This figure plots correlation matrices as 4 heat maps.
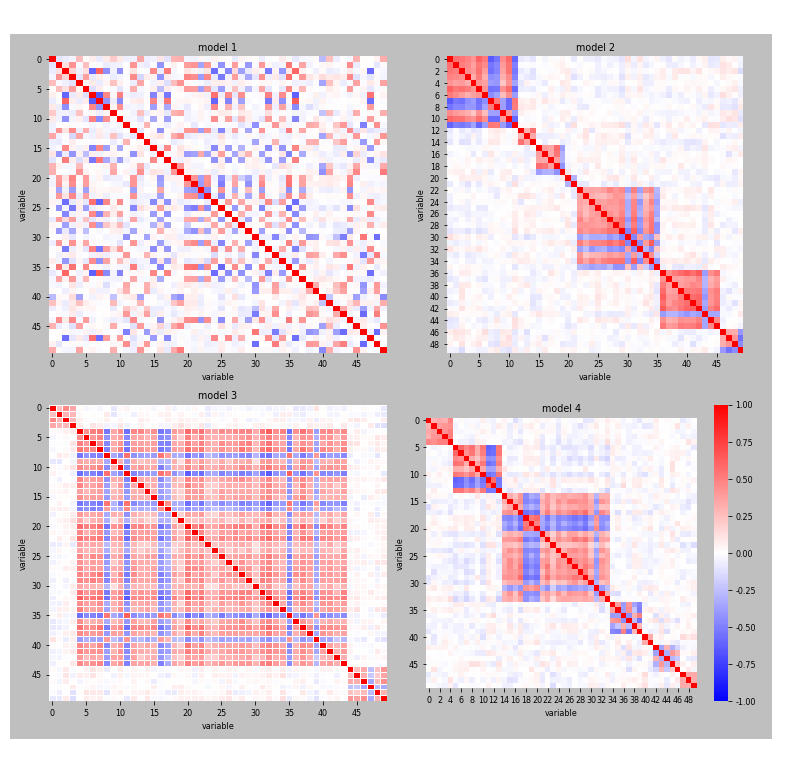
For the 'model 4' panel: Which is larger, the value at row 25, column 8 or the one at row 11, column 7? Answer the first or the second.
the first
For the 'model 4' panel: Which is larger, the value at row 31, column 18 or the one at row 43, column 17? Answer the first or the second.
the first
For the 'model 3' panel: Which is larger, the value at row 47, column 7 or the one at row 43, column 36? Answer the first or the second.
the second
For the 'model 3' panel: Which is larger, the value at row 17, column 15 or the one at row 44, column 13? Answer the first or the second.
the second
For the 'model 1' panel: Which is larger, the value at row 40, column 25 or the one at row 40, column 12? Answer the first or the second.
the second
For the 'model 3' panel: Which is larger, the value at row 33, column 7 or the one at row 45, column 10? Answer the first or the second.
the first
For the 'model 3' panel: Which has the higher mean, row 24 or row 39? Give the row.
24
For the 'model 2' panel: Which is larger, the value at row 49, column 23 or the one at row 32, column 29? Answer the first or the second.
the first
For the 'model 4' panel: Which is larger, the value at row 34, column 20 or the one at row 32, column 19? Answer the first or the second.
the first
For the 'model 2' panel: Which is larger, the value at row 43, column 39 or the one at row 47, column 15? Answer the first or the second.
the second
